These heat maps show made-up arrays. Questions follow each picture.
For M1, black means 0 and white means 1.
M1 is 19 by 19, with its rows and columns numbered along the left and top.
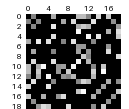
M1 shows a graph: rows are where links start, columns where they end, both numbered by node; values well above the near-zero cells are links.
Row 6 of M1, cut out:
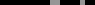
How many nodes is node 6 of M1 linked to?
3
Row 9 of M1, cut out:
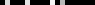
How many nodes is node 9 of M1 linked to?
4
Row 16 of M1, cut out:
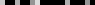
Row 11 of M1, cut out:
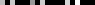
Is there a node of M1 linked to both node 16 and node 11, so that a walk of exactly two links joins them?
yes
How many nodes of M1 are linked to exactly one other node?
0
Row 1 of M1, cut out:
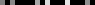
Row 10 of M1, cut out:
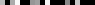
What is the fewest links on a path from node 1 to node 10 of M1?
2
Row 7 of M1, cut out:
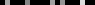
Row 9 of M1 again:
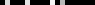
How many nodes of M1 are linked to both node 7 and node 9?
4
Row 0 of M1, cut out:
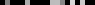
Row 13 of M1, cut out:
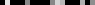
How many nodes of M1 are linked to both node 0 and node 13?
6
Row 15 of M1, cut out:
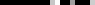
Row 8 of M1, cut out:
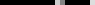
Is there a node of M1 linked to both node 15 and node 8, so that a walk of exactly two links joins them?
yes
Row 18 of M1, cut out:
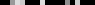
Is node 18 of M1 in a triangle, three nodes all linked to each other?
no
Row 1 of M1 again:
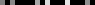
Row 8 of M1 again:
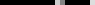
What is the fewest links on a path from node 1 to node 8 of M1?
3
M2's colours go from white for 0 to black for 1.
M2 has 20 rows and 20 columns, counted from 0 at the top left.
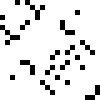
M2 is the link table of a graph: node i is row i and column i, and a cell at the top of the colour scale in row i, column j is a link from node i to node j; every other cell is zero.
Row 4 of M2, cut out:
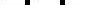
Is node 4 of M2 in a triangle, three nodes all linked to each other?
yes
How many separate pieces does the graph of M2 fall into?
1
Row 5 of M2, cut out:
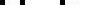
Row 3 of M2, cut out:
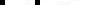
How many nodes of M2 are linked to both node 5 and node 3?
1
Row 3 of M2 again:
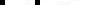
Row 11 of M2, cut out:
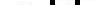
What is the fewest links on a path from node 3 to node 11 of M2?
4
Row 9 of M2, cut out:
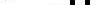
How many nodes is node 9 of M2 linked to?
2
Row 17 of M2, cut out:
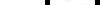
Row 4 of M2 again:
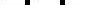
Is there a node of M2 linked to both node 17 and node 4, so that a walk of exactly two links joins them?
no
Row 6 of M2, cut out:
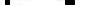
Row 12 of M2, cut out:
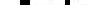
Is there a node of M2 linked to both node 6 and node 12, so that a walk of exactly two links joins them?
yes
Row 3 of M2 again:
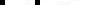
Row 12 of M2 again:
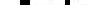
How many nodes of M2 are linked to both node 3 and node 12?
0
